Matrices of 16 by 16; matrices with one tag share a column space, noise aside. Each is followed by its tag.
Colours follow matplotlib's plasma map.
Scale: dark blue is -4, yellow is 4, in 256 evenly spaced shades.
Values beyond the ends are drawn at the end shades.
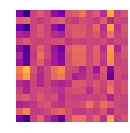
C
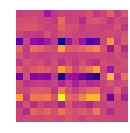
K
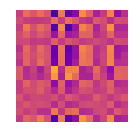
C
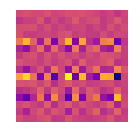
K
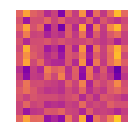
C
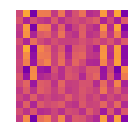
C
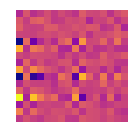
K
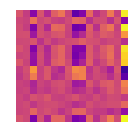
C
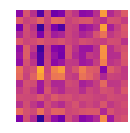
C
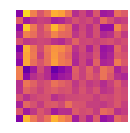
C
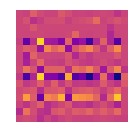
K
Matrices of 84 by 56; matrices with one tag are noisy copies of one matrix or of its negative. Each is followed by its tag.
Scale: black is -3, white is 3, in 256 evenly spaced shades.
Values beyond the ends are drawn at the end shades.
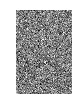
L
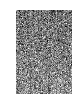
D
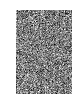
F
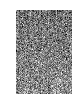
D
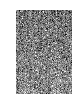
D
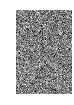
L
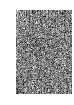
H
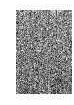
D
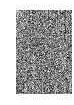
H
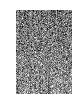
D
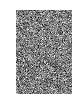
L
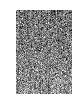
D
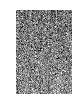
D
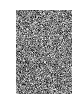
L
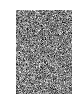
L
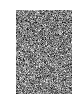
L
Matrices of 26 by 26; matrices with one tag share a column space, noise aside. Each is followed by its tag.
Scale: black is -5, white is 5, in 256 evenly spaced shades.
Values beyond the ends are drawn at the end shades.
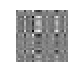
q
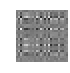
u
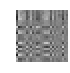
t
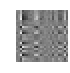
t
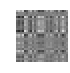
q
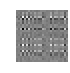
u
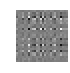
u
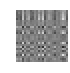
t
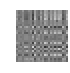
t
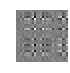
u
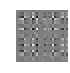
u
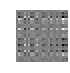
u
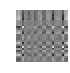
t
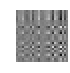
t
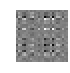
u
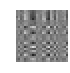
t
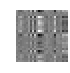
q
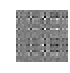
u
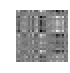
q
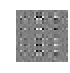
u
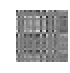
q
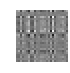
q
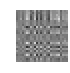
t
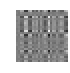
q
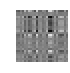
q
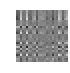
t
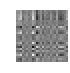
t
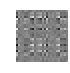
u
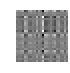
q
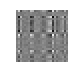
q
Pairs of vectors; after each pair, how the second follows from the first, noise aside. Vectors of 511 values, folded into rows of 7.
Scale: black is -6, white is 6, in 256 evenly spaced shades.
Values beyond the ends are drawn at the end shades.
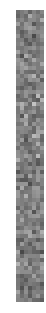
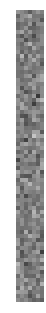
sign-scrambled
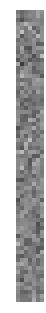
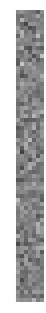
sign-scrambled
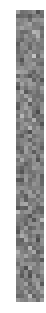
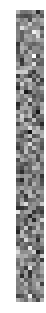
scaled up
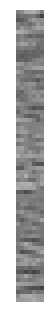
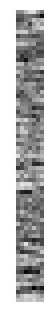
scaled up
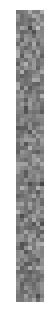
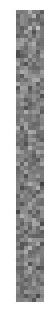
sign-scrambled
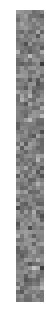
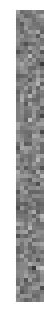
sign-scrambled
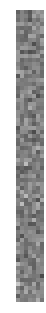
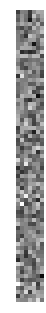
scaled up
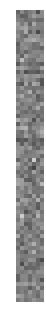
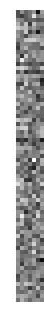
scaled up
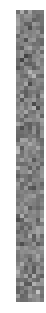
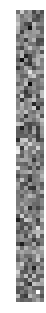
scaled up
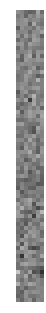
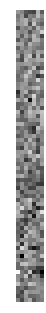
scaled up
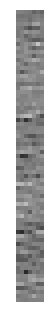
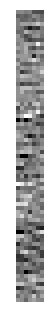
scaled up
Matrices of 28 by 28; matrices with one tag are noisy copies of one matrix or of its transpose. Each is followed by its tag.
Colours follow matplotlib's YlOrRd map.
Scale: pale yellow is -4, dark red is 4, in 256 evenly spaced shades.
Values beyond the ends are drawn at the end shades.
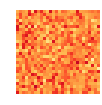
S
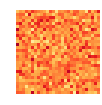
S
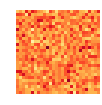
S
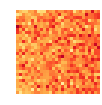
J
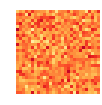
S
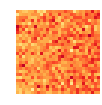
J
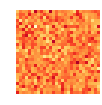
S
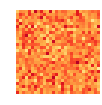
S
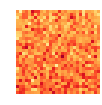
J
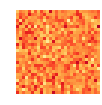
S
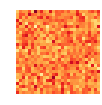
S
